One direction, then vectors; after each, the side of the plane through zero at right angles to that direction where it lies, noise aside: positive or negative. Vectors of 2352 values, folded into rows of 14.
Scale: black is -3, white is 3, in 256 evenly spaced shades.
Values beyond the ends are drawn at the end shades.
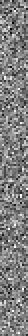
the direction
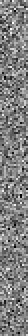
negative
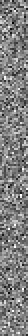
positive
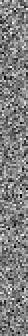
negative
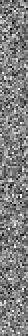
positive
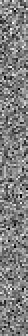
negative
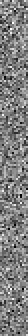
negative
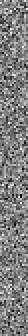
negative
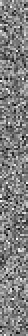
negative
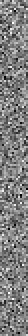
negative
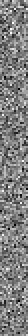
negative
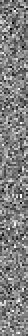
positive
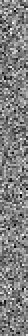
negative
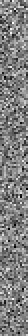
negative
